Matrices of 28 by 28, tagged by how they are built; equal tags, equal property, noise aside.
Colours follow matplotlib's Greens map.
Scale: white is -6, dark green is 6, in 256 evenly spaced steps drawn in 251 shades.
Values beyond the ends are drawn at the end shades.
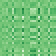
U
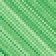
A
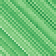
A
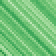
A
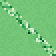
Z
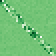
Z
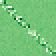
Z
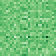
U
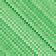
A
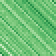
A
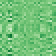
U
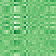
U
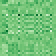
U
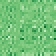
U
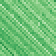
A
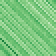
A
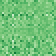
U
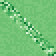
Z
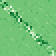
Z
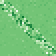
Z
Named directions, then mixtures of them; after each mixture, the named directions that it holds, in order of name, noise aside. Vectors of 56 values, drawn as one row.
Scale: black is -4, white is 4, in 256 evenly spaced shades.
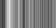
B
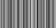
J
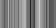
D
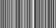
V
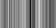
D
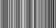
D, V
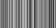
D, V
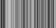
B, J, V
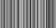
D, J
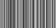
J, V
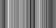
B, D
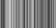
B, J, V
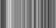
B, D, V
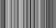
B, D, J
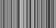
D, J, V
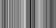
D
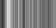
B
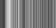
B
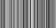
B, J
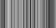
B, D, J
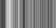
B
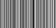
V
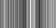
D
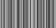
J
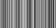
D, V
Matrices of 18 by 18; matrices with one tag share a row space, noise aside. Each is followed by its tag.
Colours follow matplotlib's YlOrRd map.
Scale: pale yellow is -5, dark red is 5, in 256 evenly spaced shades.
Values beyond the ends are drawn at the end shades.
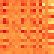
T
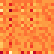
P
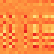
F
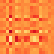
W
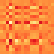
W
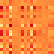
P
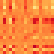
F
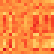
F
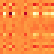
F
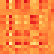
W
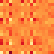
P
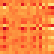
T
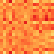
F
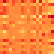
T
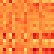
F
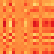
F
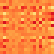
T
